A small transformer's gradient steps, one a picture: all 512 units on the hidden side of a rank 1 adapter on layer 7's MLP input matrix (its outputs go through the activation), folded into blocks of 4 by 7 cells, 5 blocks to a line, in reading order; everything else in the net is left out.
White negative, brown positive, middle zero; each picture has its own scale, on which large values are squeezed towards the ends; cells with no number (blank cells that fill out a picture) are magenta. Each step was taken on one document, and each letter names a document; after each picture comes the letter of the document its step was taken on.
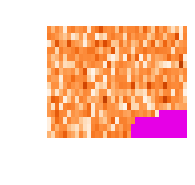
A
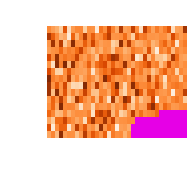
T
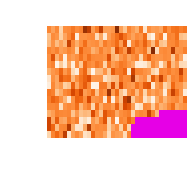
A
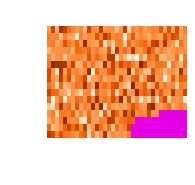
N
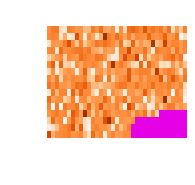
A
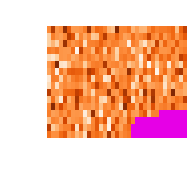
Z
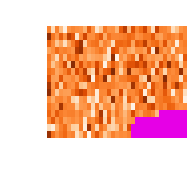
N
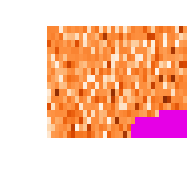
A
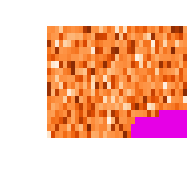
A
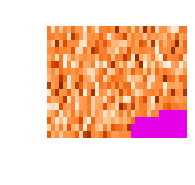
N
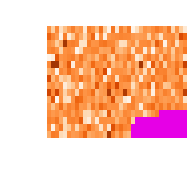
Z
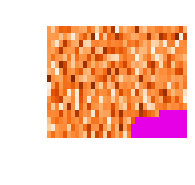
Z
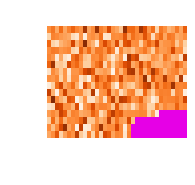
T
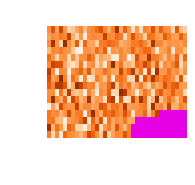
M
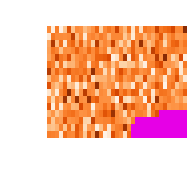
T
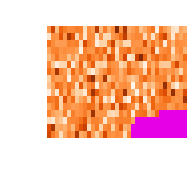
M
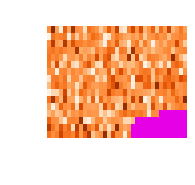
T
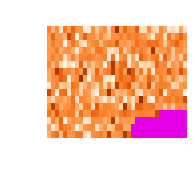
M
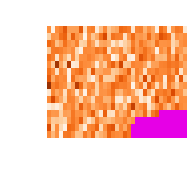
M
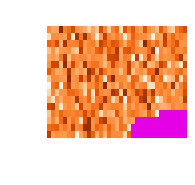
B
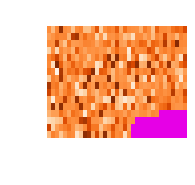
B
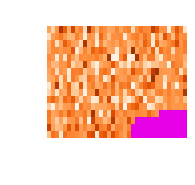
B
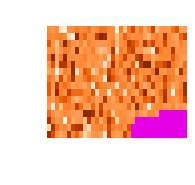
A
